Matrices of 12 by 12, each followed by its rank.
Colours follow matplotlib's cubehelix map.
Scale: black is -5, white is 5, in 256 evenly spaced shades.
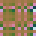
one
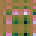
one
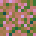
full rank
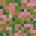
full rank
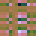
one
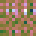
two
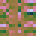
two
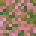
full rank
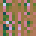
two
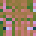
two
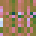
two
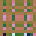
one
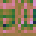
two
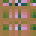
one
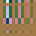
one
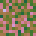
full rank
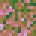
full rank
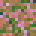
full rank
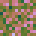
full rank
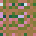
two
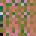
two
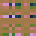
one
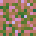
full rank
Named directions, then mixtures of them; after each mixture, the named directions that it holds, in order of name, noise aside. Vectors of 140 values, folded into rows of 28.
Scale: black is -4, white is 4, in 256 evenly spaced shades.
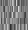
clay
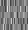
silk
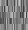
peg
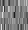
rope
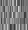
clay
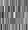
clay, rope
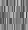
peg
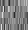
rope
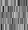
clay, rope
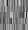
peg, silk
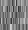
clay, silk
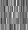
clay, peg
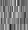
clay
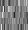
rope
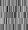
peg, silk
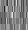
clay, peg
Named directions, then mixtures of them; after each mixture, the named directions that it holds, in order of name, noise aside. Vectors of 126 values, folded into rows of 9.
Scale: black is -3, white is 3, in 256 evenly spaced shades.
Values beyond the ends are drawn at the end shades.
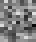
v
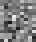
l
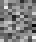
l, v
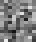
l, v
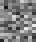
l, v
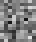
l, v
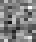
l, v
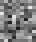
l, v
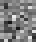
l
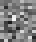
l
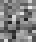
l, v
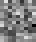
v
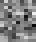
v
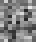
l, v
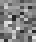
l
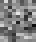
v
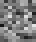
v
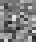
l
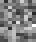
v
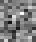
l, v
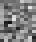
l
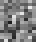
l, v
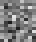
l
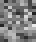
v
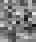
v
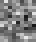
v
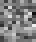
v
